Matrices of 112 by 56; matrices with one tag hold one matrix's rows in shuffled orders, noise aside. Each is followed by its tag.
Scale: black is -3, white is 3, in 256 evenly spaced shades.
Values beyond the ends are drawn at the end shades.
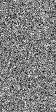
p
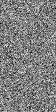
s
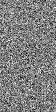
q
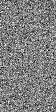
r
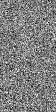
s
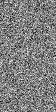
s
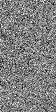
r
